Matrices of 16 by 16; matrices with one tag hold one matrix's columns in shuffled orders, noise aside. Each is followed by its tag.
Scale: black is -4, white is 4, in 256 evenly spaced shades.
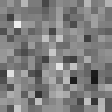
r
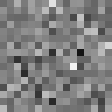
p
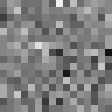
p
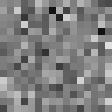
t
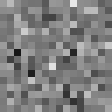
p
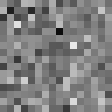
t
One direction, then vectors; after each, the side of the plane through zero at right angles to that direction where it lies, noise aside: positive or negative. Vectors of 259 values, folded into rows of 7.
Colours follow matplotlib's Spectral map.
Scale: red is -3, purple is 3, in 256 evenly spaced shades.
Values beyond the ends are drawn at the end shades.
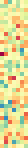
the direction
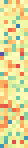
negative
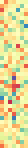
negative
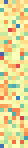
negative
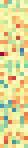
positive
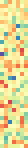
negative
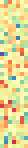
negative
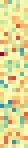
positive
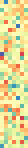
negative
